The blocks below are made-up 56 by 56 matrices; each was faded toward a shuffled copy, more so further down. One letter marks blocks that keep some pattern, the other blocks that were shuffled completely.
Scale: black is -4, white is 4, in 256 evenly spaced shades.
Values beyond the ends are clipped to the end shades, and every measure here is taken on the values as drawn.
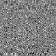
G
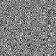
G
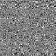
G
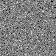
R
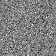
R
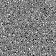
R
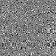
G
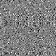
G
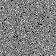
R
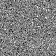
R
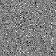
G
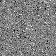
R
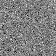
R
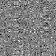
G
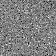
R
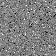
R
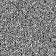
R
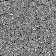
R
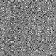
G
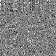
G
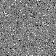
R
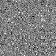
G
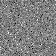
R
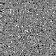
G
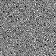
G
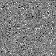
G
